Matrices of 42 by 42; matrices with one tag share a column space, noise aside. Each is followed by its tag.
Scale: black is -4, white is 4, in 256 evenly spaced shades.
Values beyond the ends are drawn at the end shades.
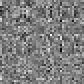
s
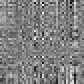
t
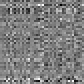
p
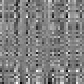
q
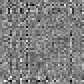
p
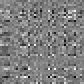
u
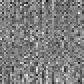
t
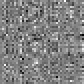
s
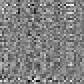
p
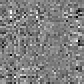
u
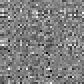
u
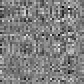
s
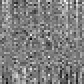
t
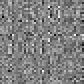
s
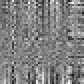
t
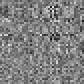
s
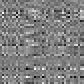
u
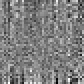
q
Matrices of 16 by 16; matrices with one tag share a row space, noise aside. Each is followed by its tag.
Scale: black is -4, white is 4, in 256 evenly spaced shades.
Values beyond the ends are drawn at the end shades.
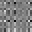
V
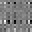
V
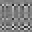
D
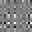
V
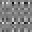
D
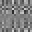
D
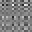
D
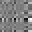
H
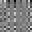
V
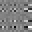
H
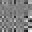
H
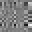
H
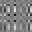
V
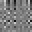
V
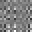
V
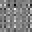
V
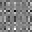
V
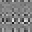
D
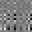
V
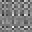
D
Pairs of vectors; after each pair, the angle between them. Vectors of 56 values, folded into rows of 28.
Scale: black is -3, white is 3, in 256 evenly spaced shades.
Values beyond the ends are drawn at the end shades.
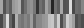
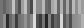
partly opposed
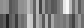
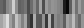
nearly opposite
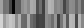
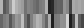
partly opposed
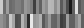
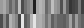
partly aligned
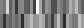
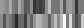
orthogonal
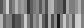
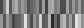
nearly parallel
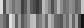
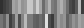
partly opposed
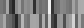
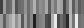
partly opposed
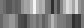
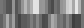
nearly parallel
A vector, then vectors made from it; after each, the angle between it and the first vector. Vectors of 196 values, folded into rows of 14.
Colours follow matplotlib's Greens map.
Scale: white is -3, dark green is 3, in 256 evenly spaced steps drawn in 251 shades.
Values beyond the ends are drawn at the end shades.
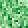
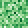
orthogonal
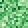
partly aligned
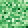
partly aligned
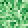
orthogonal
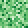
partly aligned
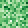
orthogonal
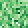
nearly parallel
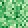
orthogonal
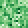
nearly parallel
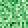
orthogonal
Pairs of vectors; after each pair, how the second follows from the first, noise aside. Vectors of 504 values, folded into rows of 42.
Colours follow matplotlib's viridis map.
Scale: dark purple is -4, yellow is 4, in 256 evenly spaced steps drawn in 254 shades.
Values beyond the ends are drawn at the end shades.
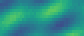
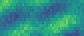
negated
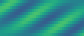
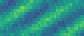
negated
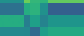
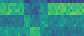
negated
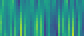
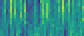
reversed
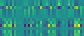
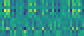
reversed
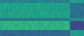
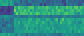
reversed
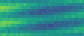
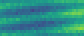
reversed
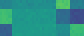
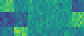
reversed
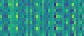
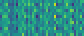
negated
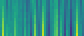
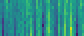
negated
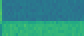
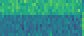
reversed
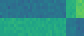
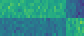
negated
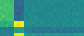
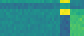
reversed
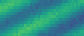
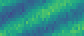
reversed
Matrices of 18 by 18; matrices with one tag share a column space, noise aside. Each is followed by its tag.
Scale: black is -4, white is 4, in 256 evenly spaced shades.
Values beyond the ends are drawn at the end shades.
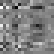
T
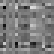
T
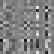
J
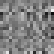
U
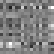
T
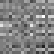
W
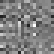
W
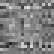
T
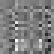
J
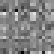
U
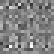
T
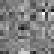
U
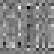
T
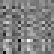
J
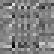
T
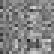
J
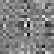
W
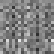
J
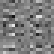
W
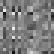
U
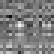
W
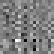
J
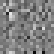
U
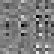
W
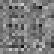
T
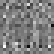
T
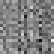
J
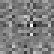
W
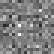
W
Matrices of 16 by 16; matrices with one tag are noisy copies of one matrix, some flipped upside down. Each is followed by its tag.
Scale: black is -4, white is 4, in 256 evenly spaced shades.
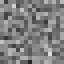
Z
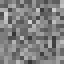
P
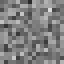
Z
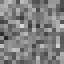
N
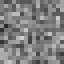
N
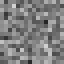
Z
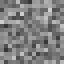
Z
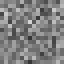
P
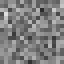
P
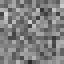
P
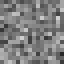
N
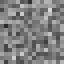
Z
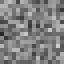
N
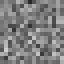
P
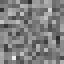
Z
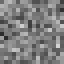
N
